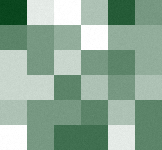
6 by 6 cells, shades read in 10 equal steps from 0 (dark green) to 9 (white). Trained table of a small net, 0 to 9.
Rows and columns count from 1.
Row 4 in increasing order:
3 4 6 6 7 7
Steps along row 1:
up up down down up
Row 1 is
0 8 9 6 1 4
